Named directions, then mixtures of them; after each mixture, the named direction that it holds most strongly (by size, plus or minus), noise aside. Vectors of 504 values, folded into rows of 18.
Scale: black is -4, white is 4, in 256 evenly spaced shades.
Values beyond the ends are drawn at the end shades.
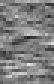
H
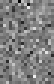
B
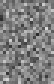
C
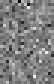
B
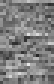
H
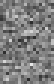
C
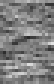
H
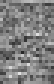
H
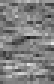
H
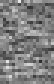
H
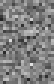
C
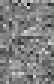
B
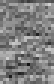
H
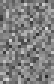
C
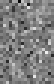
B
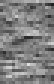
H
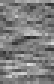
H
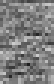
H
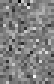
B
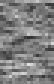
H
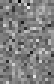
B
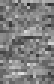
H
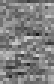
H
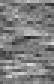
H
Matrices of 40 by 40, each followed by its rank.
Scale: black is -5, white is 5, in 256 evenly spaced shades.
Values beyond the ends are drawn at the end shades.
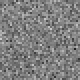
full rank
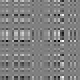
one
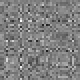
five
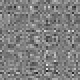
five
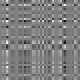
one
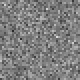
full rank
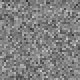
full rank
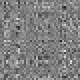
five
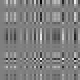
one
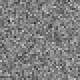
full rank
